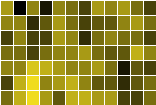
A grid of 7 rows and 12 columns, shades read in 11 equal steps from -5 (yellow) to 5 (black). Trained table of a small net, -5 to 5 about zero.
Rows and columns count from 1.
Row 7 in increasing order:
-5 -3 -3 -3 -2 -2 -2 0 0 1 2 2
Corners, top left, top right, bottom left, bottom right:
-2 2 0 0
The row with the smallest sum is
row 7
